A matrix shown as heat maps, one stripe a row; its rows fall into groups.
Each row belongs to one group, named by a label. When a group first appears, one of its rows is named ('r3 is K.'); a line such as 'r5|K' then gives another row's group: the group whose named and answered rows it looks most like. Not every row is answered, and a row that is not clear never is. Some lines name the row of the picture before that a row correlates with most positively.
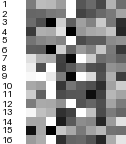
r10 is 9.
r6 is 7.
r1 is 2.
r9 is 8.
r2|2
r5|2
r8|9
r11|9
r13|8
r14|9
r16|9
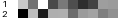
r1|9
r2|7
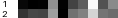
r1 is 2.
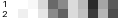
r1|8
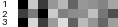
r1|7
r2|7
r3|7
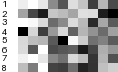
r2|7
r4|7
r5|8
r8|9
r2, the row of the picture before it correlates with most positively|2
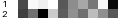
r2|7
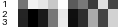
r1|2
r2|2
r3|2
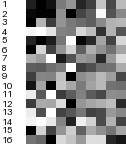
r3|7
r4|8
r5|2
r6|7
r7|9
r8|2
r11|9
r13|9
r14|8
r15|7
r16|7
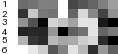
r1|2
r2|7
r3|7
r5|7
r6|8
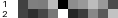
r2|2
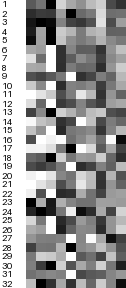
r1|7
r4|7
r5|7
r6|9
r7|9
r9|2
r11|8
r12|9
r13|7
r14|8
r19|2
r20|8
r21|8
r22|9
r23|7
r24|2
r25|9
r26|9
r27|7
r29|2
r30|7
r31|2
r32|7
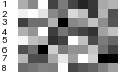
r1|9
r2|8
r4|9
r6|7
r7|7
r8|2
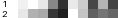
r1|8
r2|8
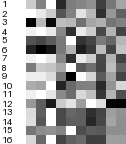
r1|9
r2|8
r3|7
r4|8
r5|2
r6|2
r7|8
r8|2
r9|8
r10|9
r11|8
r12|7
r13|9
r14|9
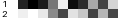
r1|2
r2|8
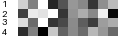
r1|9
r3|9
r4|7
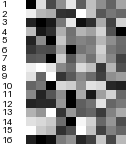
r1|7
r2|8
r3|2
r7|7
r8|8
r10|7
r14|8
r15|8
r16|2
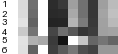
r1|9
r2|9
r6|9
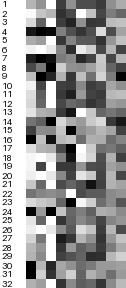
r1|9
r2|8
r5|9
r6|8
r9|7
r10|9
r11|9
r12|9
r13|8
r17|8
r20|8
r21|9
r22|2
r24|7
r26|8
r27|9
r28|9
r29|9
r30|7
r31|7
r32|9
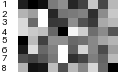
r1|2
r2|9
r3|9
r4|8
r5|7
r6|7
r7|2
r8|7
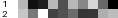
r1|7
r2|9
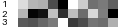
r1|8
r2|7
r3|2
